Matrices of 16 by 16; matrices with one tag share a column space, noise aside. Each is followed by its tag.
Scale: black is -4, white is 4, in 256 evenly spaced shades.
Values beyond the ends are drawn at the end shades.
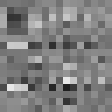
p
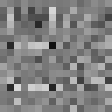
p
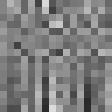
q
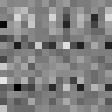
p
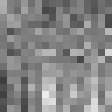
q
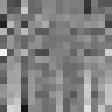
q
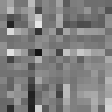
q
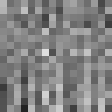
q
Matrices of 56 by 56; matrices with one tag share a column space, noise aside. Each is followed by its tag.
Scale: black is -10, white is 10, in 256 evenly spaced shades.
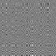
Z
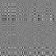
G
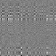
G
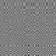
Z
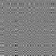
Z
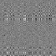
G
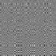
Z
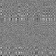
G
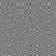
Z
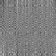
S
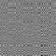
Z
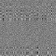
G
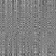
S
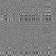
G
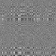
G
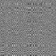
Z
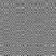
Z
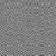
Z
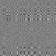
G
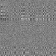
G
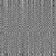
S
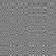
Z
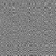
Z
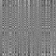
S
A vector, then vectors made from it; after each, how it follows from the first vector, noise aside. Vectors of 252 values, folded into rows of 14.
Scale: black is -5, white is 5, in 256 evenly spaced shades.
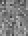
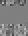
partly zeroed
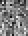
scaled up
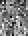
scaled up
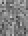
negated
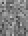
negated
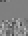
partly zeroed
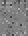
partly zeroed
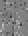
partly zeroed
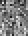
scaled up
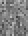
negated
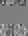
partly zeroed
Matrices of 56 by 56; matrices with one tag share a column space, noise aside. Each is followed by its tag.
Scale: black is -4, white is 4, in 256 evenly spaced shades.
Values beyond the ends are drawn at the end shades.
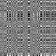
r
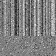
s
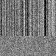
s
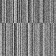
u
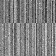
u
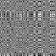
r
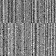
u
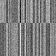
u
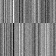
u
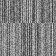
u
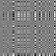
r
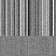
s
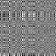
r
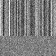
s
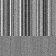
s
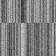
u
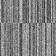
u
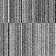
u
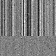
s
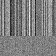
s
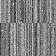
u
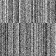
u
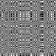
r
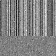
s
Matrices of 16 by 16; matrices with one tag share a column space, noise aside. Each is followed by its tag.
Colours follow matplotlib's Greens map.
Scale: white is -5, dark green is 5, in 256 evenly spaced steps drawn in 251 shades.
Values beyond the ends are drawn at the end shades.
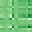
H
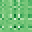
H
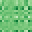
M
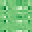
M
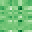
M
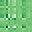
H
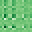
H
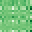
M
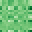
M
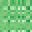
M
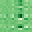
H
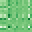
H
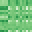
M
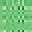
M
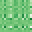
H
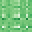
H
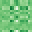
M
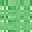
M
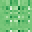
M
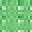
M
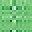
M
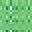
M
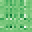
H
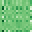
M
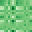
M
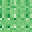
H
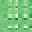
H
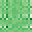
H
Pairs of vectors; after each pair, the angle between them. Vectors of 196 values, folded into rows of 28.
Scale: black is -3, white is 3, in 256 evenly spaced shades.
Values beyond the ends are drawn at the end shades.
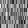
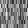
nearly parallel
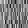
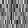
partly aligned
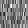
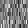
partly opposed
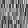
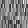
nearly parallel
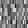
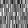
orthogonal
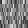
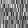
orthogonal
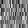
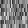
nearly parallel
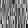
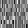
partly aligned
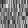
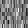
partly aligned
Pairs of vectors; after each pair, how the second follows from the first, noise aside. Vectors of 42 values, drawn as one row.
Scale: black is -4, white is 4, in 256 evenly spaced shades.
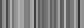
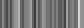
sign-scrambled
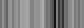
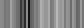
reversed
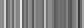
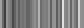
reversed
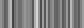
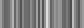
reversed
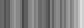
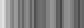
reversed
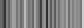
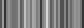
sign-scrambled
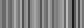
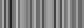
reversed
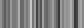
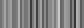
sign-scrambled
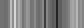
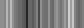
reversed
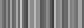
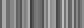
reversed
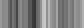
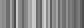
sign-scrambled
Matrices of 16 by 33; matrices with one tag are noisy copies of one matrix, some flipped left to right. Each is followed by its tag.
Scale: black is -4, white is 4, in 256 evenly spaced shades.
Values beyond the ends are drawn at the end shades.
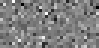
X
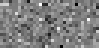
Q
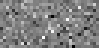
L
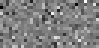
X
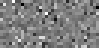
X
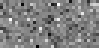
Q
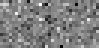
Q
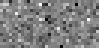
Q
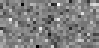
Q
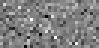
L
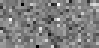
Q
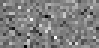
L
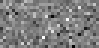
L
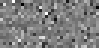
X
